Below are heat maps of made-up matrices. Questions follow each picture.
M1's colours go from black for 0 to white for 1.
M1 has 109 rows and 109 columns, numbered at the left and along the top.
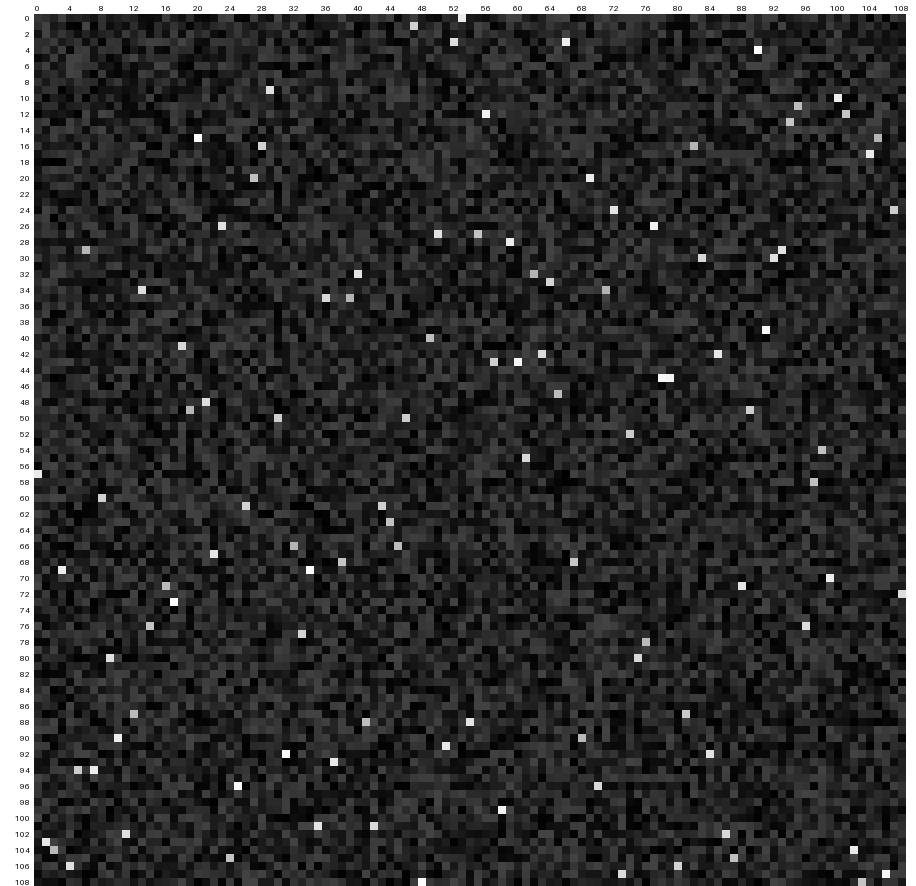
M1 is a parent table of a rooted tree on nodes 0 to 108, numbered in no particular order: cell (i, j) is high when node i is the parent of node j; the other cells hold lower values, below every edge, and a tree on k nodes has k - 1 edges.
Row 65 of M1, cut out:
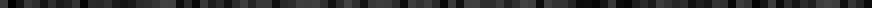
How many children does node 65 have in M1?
0
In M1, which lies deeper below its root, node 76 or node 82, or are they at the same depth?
node 76
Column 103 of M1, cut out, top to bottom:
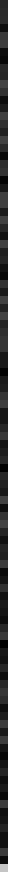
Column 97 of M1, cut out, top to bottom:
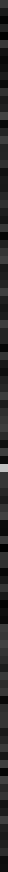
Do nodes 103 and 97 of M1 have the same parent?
no
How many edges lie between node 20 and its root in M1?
1
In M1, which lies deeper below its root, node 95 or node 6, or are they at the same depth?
node 95
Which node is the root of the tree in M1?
15
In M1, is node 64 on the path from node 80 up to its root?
no
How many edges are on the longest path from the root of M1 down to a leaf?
12
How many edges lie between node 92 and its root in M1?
5
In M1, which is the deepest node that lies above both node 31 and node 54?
20
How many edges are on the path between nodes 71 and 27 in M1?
4
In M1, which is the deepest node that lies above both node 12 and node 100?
105
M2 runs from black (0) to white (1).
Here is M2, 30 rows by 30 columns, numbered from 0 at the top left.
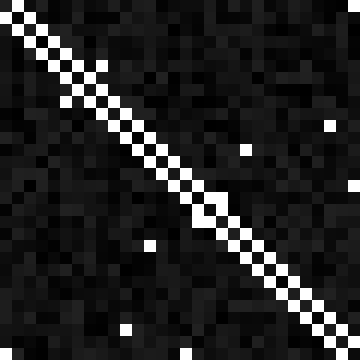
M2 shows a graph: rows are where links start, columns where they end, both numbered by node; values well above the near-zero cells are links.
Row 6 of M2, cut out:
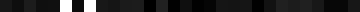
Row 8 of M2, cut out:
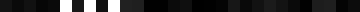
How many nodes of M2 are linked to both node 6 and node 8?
2
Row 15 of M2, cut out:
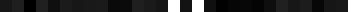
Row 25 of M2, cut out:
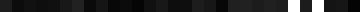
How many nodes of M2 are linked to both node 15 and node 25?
0
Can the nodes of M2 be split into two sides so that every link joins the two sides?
no
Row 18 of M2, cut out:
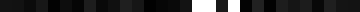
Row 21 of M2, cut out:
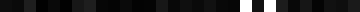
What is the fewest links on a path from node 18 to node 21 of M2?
3
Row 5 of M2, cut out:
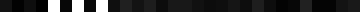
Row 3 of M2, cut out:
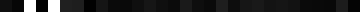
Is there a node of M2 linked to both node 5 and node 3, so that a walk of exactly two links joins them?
yes
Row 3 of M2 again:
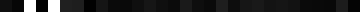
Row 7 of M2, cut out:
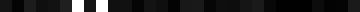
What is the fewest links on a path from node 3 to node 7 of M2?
4
